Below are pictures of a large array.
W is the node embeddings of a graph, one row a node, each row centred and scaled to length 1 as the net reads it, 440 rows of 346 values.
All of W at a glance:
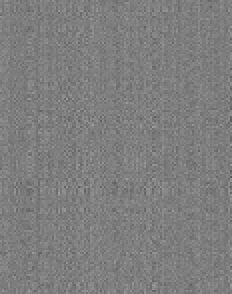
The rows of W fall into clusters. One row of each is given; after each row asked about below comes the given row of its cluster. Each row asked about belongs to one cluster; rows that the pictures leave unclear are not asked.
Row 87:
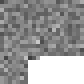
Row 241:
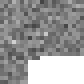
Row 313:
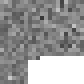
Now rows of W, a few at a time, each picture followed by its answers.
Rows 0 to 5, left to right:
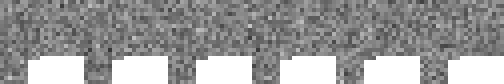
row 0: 313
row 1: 313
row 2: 241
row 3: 313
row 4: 241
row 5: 87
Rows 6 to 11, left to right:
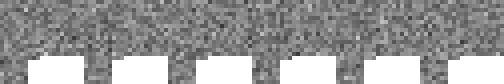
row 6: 87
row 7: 313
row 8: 241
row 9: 313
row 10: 313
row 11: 87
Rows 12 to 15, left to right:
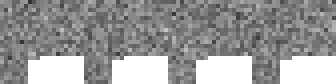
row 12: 313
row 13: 313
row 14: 87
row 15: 313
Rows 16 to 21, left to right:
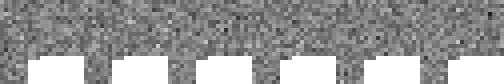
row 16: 313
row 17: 313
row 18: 87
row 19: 87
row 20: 241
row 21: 87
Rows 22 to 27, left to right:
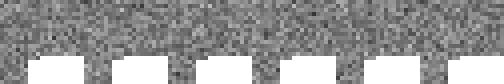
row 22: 313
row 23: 87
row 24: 241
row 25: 241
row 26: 313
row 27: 87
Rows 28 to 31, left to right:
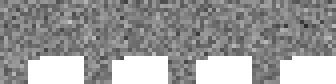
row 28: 87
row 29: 241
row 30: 87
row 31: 241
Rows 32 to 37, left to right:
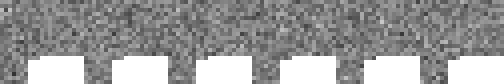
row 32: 313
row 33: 87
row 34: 313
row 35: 241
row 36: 313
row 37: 87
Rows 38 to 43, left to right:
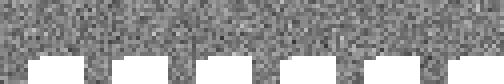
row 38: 241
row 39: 313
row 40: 313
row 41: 87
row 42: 87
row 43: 313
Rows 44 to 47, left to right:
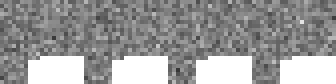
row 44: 313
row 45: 313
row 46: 241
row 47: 313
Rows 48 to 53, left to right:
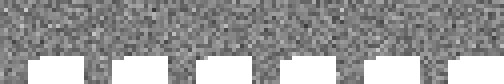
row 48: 87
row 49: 313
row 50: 87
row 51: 241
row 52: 87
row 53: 87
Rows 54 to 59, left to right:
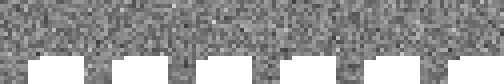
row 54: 87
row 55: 87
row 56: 313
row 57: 241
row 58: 313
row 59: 241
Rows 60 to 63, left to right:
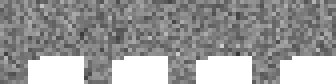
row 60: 241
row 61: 313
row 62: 87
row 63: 241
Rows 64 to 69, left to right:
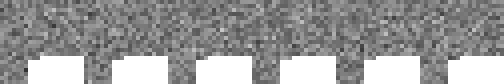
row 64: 241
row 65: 241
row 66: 87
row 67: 313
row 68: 313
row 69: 87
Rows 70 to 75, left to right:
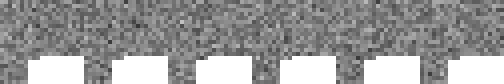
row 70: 241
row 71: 241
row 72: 87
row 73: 313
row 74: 241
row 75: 241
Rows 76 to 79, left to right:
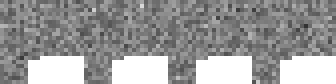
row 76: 241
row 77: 313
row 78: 313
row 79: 241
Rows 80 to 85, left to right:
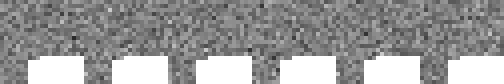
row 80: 87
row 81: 87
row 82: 87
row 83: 241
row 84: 87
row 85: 313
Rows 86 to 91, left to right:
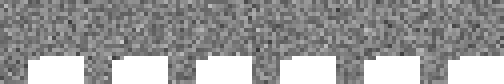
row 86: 313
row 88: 241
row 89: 313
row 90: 241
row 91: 241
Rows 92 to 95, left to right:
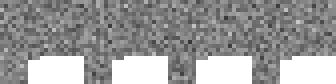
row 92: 87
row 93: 241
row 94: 313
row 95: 313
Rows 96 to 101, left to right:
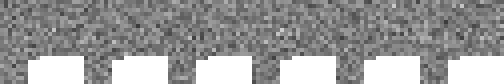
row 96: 87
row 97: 241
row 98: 313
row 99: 241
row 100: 313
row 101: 241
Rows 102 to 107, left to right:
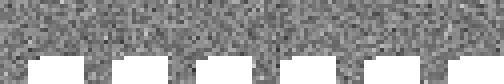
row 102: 241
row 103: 313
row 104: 241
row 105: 313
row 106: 87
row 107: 241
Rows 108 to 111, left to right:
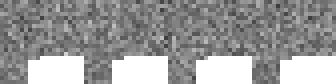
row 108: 313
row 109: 241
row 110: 87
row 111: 313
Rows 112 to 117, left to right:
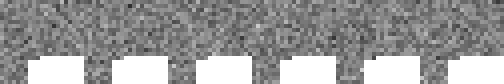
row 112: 241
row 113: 87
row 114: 87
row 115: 241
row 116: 313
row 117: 241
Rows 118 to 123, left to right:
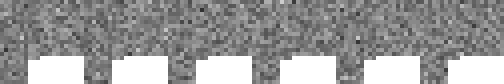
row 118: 313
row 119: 313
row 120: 241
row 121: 241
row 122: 313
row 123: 241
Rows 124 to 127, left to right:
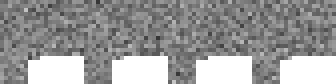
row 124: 87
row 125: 87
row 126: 241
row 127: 87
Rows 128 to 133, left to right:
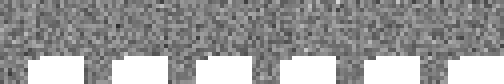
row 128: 241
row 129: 241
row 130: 241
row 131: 313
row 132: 241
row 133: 241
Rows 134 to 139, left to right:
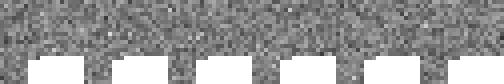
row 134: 313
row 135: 241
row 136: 313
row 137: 87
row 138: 87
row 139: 241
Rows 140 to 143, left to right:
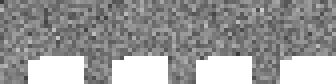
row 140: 87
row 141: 313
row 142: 87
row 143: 313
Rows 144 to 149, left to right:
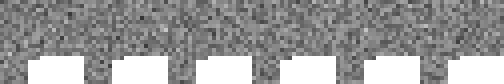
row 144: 87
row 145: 313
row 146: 313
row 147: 241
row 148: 241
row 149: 241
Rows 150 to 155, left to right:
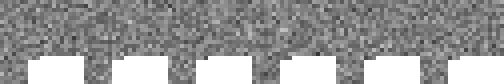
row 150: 87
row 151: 313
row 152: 313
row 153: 241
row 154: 87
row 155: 87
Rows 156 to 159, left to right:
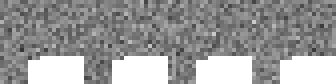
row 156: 87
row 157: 313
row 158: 241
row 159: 87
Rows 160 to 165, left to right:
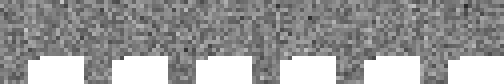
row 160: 241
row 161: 313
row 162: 313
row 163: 313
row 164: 241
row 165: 87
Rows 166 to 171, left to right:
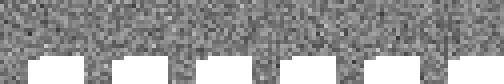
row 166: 87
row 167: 87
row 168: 241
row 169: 313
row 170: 87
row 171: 313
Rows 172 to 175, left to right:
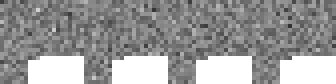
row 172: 87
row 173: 313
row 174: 241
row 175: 241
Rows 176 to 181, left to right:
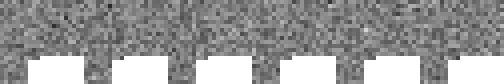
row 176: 241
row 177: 313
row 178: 313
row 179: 241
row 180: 241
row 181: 241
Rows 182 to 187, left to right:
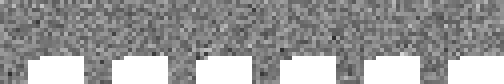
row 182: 241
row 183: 87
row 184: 87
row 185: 241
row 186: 313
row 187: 313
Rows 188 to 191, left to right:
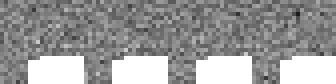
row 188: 87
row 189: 87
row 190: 87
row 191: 87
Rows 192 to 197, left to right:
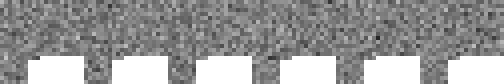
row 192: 241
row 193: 313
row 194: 313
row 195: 241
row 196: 241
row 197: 87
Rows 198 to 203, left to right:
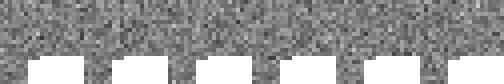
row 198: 241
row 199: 241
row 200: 241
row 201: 241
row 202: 87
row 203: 313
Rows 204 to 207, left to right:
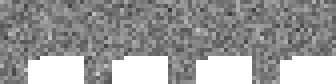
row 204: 313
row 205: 87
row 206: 241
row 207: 241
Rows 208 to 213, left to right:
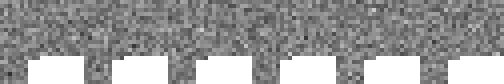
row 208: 241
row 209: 313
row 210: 241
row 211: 313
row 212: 87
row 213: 87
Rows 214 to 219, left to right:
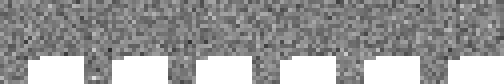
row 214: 241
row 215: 313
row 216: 313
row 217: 87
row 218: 87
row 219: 241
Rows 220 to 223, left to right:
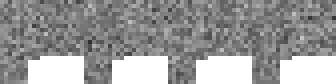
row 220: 241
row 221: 313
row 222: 241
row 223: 313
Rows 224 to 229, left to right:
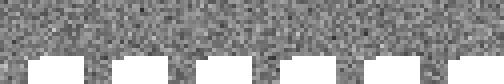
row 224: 87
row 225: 241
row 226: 241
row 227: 241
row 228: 87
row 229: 313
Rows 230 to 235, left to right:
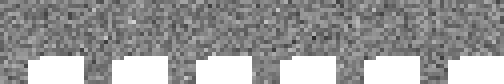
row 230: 87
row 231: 313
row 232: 87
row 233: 87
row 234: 87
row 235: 241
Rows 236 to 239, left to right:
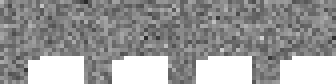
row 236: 241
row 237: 87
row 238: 313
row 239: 241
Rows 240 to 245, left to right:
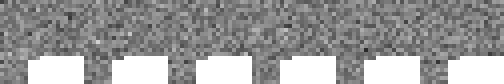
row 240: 87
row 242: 87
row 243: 241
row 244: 241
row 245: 87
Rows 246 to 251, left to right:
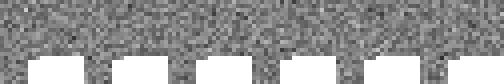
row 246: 87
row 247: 87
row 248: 87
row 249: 241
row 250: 87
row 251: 241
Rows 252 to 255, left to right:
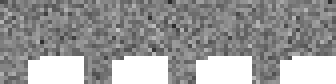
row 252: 87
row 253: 241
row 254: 87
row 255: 241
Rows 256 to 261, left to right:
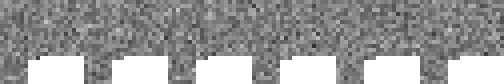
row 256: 313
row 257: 241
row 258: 313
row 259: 313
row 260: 87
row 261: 241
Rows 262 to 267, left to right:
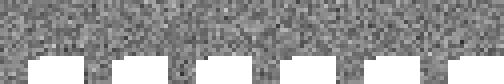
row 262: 87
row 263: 241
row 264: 313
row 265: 241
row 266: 241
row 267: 87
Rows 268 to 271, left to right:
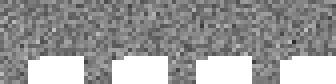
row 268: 87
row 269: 87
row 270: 87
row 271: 87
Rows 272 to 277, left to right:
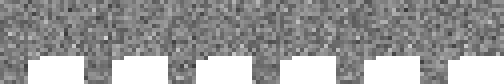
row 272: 313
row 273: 313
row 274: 313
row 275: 313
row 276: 313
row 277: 87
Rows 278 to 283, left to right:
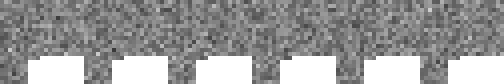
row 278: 313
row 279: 241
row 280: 241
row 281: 241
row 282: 313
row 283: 313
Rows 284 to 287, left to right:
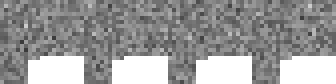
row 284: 313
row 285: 313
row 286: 313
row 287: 313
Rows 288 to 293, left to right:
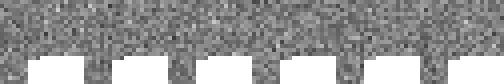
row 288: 313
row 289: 313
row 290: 313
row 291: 87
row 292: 313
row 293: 313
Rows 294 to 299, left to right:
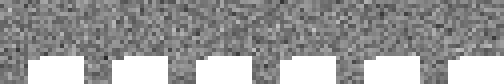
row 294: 313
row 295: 241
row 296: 87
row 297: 313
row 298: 87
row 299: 87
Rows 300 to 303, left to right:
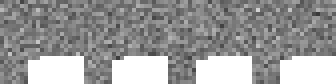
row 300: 87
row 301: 87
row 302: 241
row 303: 87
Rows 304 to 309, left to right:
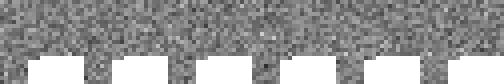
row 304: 241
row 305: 313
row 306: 241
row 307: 313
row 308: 87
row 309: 87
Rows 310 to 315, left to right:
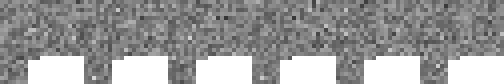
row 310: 241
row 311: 313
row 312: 313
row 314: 313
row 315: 313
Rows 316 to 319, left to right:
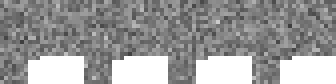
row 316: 313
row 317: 313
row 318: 313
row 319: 241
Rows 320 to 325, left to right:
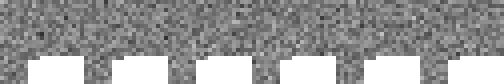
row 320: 241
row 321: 241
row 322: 87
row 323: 87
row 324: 241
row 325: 87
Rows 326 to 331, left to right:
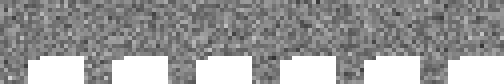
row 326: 313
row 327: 87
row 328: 87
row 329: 241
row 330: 241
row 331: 313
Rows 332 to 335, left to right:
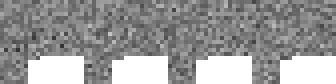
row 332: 313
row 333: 241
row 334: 313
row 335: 87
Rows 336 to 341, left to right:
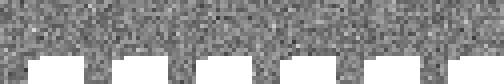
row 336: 241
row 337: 313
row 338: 313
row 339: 87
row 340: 313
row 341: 313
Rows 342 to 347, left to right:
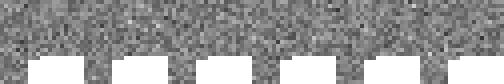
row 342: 313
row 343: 313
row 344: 87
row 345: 241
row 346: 241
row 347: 87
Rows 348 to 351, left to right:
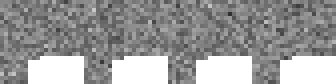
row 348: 87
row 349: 313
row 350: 241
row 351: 87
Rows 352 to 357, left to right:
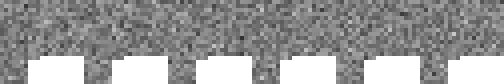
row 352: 313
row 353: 241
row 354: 87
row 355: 313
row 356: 87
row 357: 313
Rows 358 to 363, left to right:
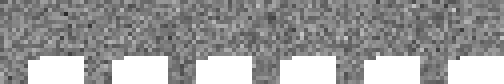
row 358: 87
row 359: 87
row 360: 313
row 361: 313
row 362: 241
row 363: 313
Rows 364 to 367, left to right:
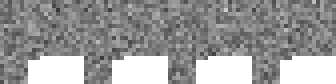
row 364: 241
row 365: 241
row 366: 313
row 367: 241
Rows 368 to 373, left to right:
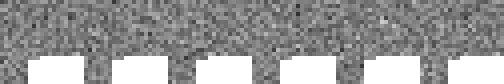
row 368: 87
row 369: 313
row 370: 241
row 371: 87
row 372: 313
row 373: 87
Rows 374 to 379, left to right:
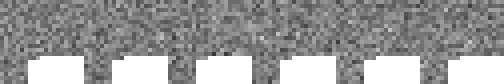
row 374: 87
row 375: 241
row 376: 313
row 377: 241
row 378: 87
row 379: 87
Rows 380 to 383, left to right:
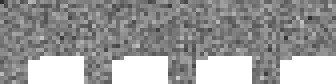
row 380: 87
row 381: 87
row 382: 313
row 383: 313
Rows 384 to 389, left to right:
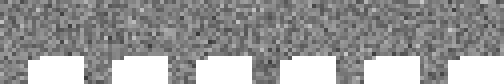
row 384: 87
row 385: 313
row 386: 87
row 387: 313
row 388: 87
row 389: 241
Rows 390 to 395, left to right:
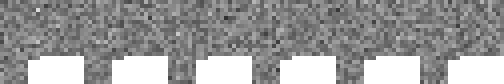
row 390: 87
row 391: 241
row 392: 313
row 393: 241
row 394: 241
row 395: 241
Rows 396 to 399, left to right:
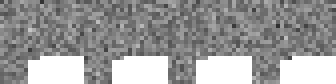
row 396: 241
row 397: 87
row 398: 313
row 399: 241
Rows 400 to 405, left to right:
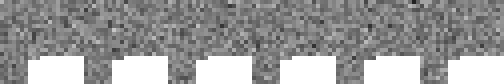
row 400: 313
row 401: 241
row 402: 241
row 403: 313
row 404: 241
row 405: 313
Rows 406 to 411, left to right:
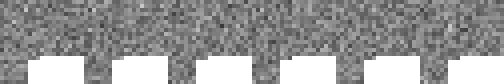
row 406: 87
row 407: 313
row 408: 241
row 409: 313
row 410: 87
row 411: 241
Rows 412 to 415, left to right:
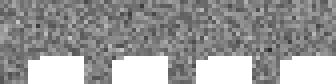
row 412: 241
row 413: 87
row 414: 313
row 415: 313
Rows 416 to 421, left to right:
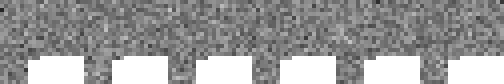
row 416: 241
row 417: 87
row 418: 313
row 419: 313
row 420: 241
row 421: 313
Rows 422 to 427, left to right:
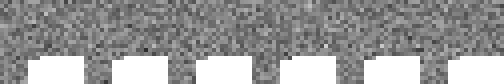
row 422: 241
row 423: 87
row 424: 87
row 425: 313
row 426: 87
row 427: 87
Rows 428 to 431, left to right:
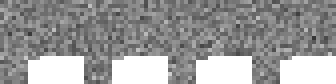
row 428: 87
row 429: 313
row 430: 87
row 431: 87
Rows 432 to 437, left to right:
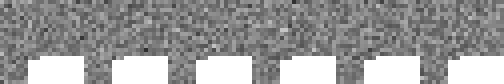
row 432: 241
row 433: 87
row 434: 87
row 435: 241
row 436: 241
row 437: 241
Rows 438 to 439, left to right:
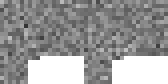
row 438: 241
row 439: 87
